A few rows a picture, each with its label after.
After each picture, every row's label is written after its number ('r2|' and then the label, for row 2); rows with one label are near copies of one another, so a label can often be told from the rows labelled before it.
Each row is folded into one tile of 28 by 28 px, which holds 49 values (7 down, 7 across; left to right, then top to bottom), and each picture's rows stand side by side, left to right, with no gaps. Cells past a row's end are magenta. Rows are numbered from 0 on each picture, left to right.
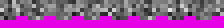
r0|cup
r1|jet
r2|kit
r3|kit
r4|cup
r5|jet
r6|cup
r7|kit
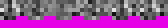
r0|cup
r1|jet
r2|kit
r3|jet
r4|cup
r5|cup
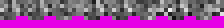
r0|cup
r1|cup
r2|jet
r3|cup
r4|cup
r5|kit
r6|cup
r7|kit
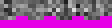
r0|jet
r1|kit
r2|cup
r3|cup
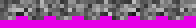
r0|kit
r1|cup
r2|jet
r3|kit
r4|kit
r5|kit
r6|jet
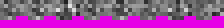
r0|jet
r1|jet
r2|cup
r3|jet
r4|jet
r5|jet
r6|cup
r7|kit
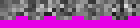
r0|kit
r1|kit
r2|jet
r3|jet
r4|cup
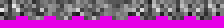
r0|cup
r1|jet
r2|kit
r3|jet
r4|kit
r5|cup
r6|cup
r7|cup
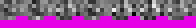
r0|jet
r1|jet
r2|cup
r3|jet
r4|cup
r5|cup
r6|cup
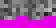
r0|jet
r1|kit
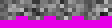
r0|kit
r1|jet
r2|jet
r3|kit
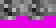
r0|jet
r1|jet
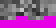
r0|kit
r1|jet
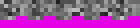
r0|jet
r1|jet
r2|kit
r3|kit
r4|jet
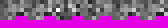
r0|kit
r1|kit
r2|cup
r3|jet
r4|kit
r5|kit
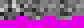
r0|cup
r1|jet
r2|jet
